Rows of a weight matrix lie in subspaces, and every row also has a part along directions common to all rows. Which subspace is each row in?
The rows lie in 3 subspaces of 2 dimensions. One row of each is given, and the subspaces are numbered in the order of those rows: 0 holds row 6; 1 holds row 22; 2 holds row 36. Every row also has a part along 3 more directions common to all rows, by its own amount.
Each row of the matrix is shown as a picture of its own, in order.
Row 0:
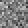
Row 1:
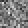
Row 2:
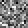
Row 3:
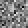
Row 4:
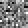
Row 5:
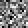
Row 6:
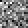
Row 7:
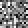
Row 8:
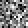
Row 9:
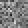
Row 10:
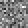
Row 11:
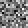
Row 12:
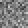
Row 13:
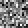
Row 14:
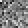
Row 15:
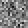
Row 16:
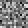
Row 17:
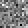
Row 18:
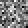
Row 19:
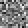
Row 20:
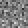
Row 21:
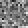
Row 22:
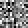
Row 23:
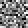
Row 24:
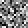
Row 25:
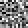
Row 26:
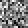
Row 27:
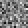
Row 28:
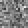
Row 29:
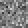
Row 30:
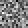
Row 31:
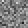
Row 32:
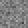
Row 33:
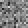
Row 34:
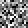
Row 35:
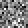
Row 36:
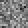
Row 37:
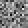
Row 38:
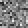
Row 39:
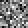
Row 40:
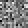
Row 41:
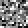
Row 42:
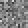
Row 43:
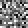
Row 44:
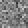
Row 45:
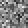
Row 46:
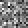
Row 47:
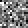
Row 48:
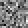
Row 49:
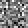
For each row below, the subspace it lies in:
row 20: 0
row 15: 2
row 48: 0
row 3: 0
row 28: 2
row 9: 1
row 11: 1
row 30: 1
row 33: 1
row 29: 0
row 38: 0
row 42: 1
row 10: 1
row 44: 2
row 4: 1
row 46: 1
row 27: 1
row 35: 0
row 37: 1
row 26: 0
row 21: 0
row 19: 1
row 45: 2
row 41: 0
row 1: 2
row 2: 2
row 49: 0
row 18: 0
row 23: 1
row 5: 2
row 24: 2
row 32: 2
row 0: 0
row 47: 0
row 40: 1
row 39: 2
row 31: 2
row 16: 1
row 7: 1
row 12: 0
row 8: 2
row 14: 0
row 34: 2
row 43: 1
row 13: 0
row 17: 0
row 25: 1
